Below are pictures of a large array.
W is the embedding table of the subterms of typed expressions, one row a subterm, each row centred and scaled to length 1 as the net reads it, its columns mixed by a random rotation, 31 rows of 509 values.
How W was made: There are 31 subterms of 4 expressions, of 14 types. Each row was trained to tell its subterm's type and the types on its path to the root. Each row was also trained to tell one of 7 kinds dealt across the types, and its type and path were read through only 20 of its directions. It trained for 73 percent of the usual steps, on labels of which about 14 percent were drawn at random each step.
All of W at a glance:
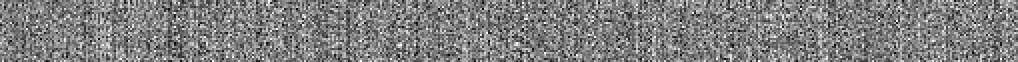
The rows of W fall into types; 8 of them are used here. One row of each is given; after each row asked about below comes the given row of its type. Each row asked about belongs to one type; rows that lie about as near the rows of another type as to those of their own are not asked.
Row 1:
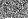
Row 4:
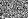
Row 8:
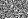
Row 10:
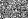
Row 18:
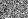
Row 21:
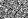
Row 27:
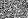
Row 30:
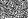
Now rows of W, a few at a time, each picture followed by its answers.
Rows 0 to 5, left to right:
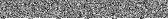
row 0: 1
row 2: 30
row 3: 1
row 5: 21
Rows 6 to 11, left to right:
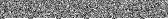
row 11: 30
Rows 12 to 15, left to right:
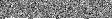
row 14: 8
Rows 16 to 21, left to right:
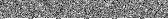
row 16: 1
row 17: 4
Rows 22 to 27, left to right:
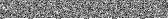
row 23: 4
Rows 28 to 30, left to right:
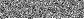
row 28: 27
